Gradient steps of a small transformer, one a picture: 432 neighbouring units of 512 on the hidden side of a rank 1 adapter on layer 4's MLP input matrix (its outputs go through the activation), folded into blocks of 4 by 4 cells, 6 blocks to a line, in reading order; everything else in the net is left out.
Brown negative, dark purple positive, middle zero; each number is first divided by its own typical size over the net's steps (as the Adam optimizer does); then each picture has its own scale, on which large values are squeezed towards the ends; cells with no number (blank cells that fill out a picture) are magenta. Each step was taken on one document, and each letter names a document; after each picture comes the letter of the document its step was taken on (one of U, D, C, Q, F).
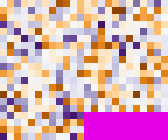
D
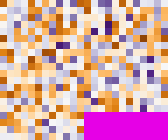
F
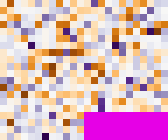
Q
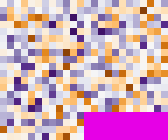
F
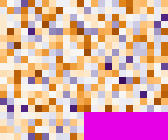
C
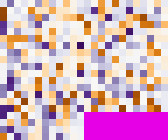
D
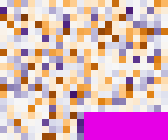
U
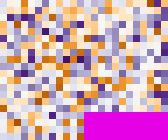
F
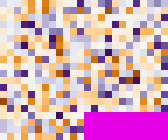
C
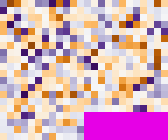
Q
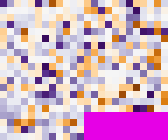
Q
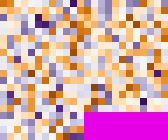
F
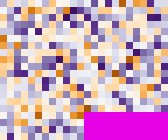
C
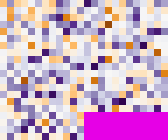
U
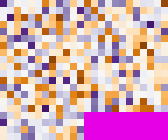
F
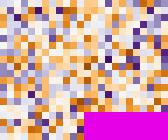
C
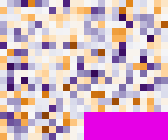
D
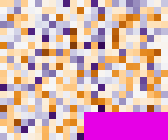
Q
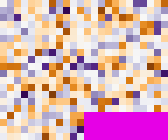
Q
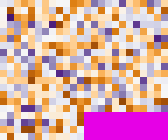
C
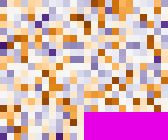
D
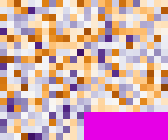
F
